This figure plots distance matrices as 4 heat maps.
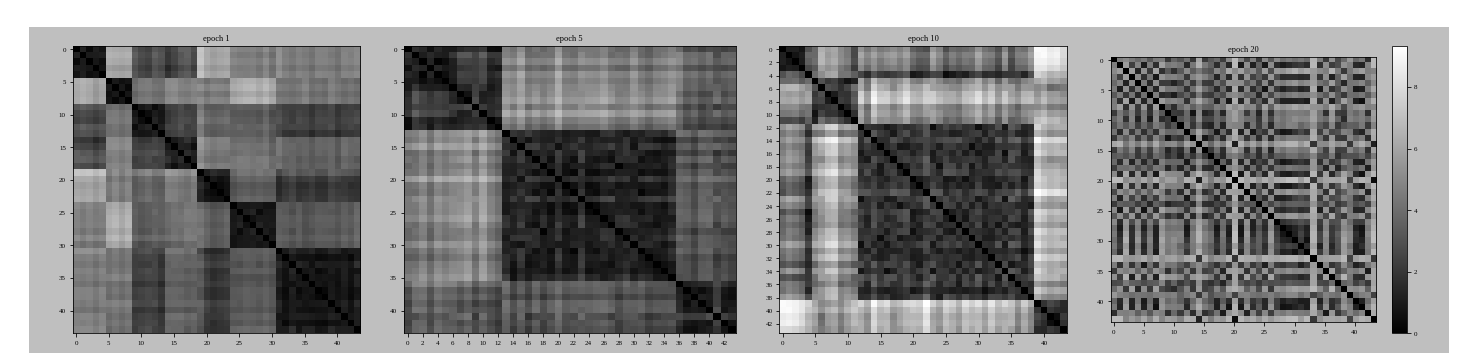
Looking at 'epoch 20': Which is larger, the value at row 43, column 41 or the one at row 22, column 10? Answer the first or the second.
the first
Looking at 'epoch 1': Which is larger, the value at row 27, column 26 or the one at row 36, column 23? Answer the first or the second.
the second
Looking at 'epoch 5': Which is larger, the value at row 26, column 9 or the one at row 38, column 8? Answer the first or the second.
the first
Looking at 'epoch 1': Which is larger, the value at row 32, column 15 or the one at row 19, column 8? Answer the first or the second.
the second
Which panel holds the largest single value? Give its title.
epoch 10
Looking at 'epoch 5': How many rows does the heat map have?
44
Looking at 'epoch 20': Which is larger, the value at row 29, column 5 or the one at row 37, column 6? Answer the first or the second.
the second
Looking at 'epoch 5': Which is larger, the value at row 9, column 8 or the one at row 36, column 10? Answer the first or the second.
the second
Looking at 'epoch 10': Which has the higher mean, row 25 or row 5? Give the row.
5
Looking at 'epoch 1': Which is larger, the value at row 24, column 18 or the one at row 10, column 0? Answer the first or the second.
the first
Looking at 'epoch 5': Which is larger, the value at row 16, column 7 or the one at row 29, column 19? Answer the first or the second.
the first
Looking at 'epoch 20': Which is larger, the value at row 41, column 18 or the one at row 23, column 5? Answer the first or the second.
the first
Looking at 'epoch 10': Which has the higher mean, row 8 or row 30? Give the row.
8
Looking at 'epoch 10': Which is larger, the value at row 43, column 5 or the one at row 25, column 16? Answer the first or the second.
the first
